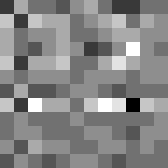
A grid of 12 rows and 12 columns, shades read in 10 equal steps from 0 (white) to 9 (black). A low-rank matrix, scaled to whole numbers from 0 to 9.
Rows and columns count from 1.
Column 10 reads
7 5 3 0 3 5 5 9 5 6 5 5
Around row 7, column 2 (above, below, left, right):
5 7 6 6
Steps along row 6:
up down same same up down same same up down same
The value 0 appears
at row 4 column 10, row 8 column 3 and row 8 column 8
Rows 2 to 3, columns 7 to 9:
4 3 2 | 5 4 3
